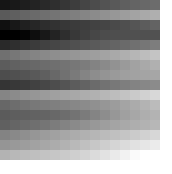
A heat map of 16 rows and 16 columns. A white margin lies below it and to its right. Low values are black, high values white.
Ninth with the highest average: bottom right. Ninth with the lowest average: top left. Grain: streaks across. Slope: up to the bottom right. Average level on the scale: 50%. Histogram: bell-shaped.
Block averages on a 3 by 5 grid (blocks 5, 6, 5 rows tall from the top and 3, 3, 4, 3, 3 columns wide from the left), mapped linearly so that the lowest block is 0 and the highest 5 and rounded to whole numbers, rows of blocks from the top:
0 1 1 2 2 / 2 2 3 3 4 / 3 3 4 4 5
